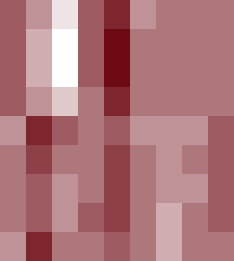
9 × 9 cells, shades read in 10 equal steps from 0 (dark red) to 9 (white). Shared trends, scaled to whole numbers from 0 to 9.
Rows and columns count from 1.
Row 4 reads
3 5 7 4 1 4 4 4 4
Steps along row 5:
down up up down up same same down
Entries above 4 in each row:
3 2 2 2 4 1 3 2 2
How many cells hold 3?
17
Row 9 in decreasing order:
6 5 4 4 4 4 4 3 1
